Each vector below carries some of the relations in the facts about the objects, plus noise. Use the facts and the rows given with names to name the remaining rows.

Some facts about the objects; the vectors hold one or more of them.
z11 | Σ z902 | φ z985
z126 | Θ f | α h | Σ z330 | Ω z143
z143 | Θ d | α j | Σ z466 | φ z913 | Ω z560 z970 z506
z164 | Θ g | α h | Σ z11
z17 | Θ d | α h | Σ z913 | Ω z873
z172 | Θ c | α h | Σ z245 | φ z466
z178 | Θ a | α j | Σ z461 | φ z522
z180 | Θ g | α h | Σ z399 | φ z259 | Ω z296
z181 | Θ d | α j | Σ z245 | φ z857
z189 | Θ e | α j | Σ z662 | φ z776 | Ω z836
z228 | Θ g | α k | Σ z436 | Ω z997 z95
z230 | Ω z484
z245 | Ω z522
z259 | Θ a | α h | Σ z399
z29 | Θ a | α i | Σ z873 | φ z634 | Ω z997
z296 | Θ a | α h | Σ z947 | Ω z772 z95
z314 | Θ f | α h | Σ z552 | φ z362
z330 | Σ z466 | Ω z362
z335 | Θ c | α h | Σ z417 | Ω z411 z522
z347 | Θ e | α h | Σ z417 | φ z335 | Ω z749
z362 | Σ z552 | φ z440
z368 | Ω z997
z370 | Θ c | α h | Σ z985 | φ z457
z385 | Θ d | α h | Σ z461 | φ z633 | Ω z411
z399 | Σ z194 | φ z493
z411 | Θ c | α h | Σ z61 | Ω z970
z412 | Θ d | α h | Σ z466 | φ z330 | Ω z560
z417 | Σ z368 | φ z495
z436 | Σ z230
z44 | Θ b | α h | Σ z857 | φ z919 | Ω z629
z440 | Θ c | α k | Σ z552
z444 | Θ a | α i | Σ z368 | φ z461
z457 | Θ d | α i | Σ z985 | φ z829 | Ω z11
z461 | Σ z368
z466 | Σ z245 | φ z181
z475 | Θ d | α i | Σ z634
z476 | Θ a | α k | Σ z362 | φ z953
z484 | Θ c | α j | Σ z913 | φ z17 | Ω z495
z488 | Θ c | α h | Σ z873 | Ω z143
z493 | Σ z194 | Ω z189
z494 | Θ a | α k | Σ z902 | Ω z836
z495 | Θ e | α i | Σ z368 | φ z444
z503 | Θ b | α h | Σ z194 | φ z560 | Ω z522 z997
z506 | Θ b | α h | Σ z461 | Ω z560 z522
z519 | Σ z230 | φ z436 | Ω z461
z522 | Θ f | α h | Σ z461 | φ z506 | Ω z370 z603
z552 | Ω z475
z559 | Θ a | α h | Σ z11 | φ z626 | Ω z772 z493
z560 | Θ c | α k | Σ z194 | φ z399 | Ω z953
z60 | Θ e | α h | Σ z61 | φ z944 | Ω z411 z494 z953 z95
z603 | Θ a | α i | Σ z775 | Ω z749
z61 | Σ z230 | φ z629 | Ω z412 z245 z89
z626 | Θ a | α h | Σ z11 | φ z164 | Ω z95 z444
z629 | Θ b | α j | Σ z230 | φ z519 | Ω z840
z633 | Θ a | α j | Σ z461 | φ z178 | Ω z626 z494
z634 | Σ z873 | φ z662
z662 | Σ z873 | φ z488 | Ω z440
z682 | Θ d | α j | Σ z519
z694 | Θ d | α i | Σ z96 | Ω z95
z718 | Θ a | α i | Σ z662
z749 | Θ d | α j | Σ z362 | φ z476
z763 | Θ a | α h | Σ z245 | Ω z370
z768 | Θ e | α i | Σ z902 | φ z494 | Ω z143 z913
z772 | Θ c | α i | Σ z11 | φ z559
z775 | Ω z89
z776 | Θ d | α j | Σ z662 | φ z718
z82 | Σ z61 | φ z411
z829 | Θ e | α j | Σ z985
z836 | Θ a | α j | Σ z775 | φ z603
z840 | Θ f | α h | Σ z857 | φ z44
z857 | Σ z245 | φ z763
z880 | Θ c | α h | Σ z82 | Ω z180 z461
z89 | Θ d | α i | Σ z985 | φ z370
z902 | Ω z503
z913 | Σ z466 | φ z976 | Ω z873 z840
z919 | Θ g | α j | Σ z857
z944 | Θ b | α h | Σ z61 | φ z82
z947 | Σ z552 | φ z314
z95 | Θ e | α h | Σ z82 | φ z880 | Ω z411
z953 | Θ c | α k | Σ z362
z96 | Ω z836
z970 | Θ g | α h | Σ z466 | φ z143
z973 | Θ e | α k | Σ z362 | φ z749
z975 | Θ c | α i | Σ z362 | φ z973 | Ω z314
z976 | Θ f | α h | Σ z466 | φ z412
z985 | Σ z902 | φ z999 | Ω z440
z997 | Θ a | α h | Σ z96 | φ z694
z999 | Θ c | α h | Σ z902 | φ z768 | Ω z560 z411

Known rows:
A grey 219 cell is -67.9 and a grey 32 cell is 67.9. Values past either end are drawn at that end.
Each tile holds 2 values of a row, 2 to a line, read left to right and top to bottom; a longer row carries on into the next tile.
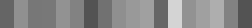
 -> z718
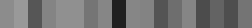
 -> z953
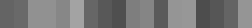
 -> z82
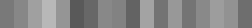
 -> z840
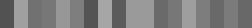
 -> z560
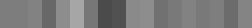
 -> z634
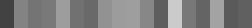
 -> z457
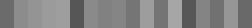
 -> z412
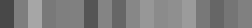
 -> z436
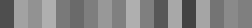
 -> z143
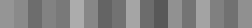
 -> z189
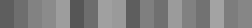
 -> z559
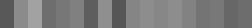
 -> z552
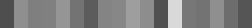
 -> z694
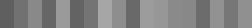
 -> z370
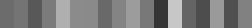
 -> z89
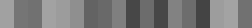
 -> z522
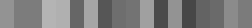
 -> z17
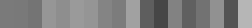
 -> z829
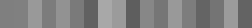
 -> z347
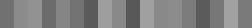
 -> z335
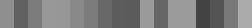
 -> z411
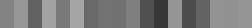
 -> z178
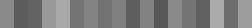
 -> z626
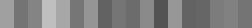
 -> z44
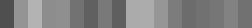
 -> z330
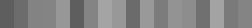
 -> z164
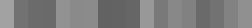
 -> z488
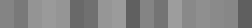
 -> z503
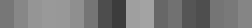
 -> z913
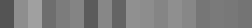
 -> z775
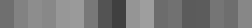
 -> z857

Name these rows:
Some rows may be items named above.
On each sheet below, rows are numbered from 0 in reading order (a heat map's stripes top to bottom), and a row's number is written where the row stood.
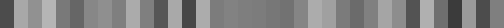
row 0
z143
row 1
z768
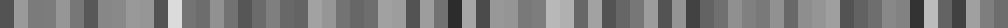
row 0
z694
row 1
z772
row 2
z17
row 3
z444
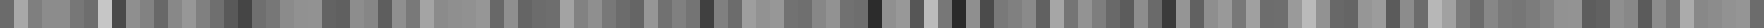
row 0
z973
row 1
z259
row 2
z999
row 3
z975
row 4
z836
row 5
z944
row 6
z259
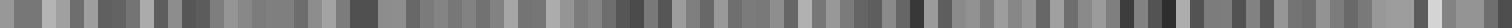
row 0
z970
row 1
z634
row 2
z314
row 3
z836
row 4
z749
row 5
z475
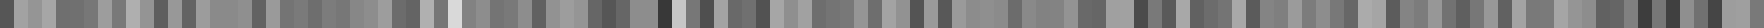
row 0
z919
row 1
z776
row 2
z603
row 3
z919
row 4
z385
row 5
z347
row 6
z522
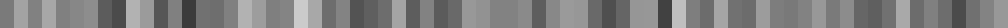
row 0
z484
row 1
z126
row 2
z29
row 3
z172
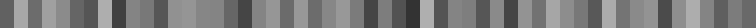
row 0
z476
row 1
z749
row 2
z228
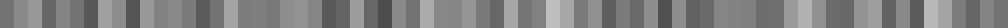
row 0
z335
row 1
z296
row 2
z44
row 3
z944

